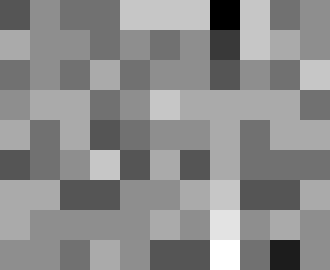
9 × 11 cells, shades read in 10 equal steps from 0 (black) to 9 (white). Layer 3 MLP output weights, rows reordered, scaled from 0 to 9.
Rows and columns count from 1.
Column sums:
44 45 42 42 43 48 45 47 45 40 47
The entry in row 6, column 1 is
3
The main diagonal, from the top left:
3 5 4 4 4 6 6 8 4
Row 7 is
6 6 3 3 5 5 6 7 3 3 6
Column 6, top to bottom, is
7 4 5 7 5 6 5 6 3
